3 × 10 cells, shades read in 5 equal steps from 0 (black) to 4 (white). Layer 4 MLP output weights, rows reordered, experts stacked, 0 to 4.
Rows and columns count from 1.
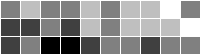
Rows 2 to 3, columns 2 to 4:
1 2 1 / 2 0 0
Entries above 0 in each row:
10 10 8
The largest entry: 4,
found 2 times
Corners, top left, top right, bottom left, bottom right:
2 2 1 2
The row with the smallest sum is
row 3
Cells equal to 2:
12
